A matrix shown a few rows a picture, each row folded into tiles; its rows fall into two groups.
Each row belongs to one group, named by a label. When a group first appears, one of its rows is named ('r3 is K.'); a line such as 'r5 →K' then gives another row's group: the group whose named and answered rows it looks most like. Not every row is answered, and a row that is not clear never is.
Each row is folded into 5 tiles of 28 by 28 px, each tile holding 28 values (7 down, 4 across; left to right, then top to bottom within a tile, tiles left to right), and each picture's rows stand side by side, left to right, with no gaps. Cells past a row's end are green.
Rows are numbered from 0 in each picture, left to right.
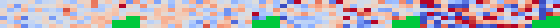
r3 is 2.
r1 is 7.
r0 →2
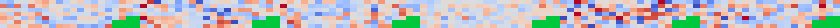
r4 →7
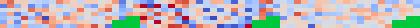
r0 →2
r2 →7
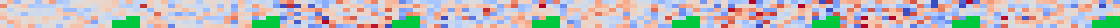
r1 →7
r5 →7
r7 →2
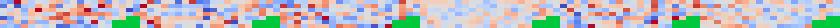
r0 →7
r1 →7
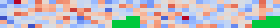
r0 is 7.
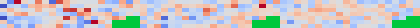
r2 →7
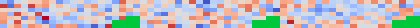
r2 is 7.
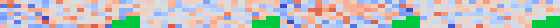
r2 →7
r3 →7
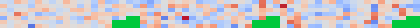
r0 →7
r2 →7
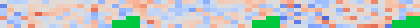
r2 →2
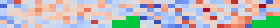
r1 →2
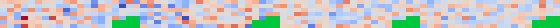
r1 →2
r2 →7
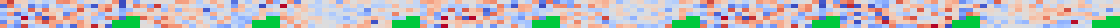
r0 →2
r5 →2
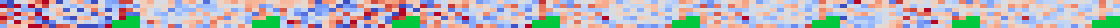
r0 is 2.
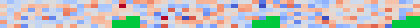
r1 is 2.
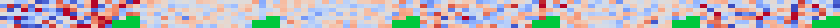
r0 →2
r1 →2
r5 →7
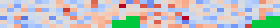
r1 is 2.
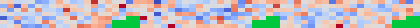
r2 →7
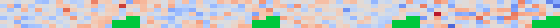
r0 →2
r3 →7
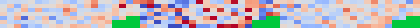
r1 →2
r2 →2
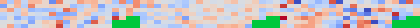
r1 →2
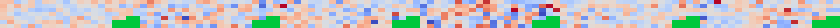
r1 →2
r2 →7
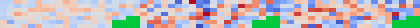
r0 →7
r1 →7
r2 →7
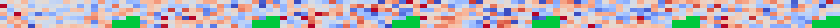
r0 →7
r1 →2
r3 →7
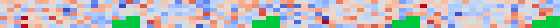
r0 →2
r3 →7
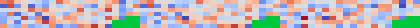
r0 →2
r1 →2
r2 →2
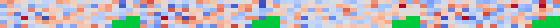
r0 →2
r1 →2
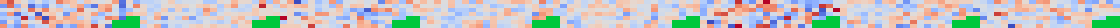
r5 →7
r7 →7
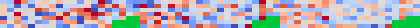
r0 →7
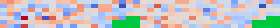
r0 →2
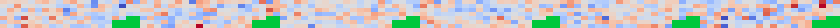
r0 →2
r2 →7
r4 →2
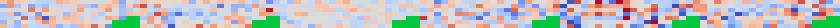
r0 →2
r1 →7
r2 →7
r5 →7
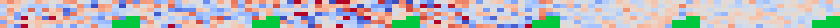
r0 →2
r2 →7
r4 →2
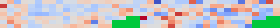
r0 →7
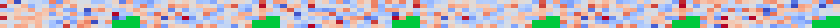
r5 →2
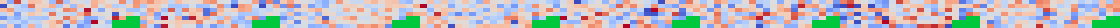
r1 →2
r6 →2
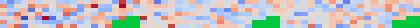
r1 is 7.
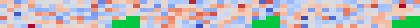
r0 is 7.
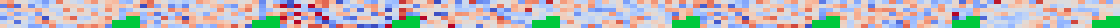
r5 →2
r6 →7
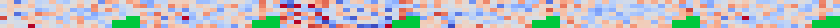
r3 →7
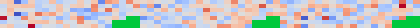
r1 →2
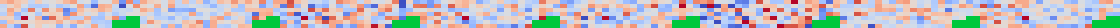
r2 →2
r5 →2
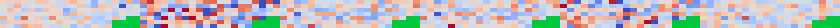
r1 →2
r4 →7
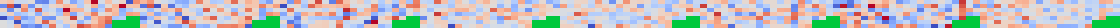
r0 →2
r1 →2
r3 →7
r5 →7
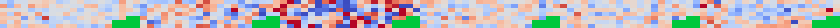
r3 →2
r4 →7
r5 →7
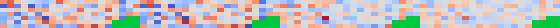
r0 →2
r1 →2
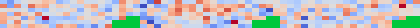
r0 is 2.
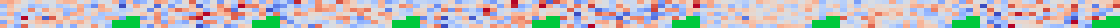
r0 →2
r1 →7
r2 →7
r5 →2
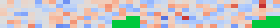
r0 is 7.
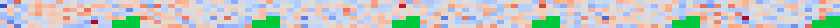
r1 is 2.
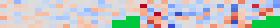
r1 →7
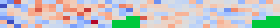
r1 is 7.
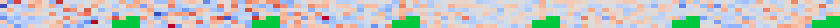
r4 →2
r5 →2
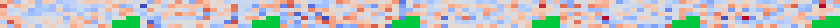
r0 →7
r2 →2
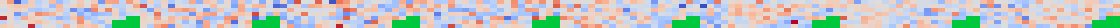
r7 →2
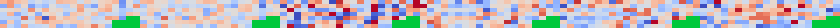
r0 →2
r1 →2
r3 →7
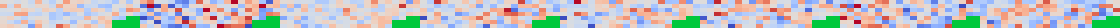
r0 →7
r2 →2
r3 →7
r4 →7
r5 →7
